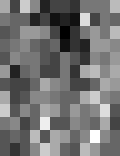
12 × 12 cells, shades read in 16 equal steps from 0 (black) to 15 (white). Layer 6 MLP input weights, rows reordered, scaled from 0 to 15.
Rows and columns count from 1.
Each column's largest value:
12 8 12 11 14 10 9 9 13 15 13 11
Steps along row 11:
up down up down up down down up up down down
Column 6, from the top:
4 1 4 6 4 4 8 7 9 5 10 10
